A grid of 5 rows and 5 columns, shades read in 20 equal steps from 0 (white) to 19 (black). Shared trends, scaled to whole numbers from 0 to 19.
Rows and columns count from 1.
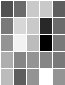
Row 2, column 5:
11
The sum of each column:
42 36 29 48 51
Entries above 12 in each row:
1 1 1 0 0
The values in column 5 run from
8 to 12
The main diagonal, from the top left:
13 3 5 9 8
